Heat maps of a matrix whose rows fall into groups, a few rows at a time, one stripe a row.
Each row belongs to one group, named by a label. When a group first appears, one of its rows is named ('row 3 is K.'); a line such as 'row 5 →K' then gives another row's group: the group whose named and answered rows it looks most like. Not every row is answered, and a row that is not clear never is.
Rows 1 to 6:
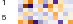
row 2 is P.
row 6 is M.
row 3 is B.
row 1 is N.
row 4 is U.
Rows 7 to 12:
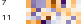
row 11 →B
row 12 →M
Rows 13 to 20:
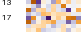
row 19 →U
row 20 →M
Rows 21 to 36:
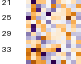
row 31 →M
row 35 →M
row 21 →N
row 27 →N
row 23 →P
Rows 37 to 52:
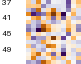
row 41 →N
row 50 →N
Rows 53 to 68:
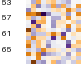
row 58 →N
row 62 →U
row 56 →M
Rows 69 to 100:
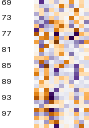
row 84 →P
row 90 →U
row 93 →M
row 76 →B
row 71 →P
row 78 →N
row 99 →B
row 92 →M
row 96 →M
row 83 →M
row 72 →B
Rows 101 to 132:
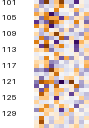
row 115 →N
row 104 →M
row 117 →M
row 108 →N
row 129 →N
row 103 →B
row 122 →B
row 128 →U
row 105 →N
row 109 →B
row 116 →M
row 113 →M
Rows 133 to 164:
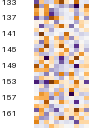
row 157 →M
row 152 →U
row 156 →N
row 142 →N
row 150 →M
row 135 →M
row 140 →M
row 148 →U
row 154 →P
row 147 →P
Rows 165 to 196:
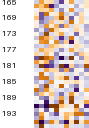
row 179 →U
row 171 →N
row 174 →U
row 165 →U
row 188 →U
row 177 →U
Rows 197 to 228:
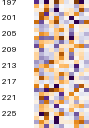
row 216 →N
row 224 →U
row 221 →P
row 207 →U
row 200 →P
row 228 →P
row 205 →N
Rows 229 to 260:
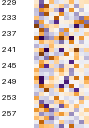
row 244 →N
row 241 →P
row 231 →U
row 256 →M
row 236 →P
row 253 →B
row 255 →P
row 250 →U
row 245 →P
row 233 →B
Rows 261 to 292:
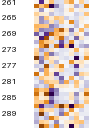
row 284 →M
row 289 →P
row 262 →M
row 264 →M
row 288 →U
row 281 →N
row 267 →M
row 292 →N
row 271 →U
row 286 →M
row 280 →U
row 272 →N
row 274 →M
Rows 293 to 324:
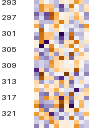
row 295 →U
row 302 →U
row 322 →U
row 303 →P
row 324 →B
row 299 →B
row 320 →P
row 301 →U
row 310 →B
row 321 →M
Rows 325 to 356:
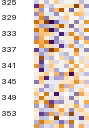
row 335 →M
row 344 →P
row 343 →N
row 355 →U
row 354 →B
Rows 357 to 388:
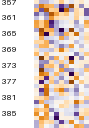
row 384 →M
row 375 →N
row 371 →N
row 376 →P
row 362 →M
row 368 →U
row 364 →U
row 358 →U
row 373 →N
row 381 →M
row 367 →M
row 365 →P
